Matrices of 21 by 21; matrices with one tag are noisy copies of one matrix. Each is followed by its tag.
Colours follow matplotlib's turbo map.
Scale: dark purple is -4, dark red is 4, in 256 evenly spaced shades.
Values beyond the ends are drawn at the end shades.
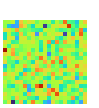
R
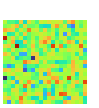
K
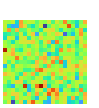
R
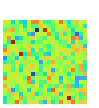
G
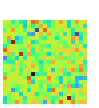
G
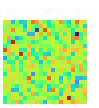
G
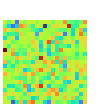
R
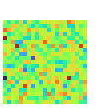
K
